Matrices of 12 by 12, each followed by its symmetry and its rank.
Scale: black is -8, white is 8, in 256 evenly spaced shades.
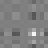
symmetric, rank one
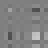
symmetric, rank one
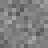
antisymmetric, full rank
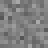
antisymmetric, full rank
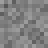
symmetric, full rank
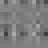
neither, rank two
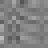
neither, rank two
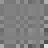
symmetric, rank one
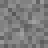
symmetric, full rank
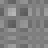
symmetric, rank one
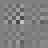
symmetric, rank one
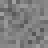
symmetric, full rank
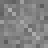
symmetric, full rank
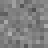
antisymmetric, full rank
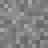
symmetric, full rank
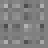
symmetric, rank one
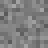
antisymmetric, full rank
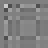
symmetric, rank one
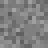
antisymmetric, full rank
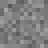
antisymmetric, full rank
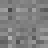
neither, rank two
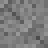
symmetric, full rank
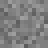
antisymmetric, full rank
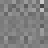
neither, rank two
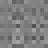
neither, rank two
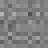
neither, rank two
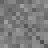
symmetric, full rank
